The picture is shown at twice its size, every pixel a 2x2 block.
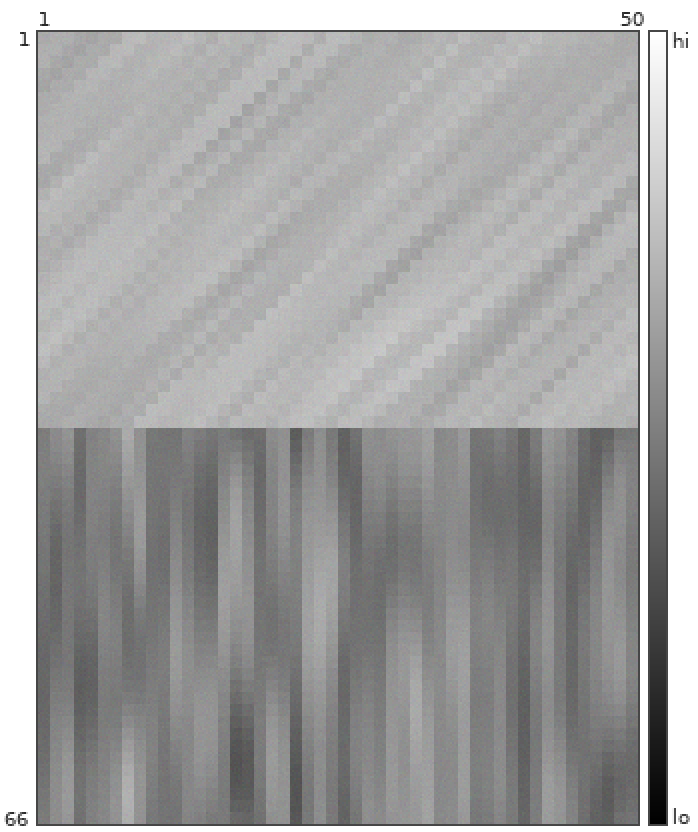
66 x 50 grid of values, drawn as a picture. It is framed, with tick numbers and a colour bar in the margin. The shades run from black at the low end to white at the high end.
The table splits into 2 rows of 1 panel. Panel 1,1: high, slanting up to the right, faint in contrast. Panel 2,1: middling, streaked downward.
